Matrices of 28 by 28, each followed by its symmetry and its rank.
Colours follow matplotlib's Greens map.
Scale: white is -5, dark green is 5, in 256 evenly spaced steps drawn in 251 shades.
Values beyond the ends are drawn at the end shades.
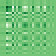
symmetric, rank one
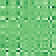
antisymmetric, rank two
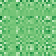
antisymmetric, rank two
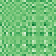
antisymmetric, rank two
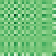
symmetric, rank one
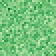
symmetric, full rank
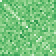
symmetric, full rank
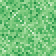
symmetric, full rank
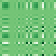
symmetric, rank one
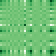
symmetric, rank one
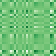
symmetric, rank one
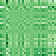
antisymmetric, rank two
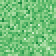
symmetric, full rank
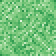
symmetric, full rank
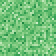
symmetric, full rank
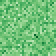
symmetric, full rank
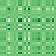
symmetric, rank one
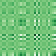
symmetric, rank one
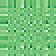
antisymmetric, rank two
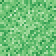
symmetric, full rank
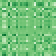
antisymmetric, rank two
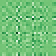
antisymmetric, rank two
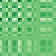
symmetric, rank one
